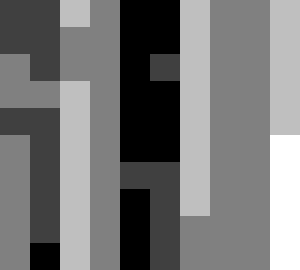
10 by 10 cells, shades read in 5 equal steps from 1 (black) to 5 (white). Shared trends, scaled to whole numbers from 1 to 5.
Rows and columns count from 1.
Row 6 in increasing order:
1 1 2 3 3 3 3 4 4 5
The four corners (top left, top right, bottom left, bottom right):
2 4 3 5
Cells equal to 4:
21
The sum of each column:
27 20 38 30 11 15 38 30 30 45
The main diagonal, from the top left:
2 2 3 3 1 1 4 3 3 5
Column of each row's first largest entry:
3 7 7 3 3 10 10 10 10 10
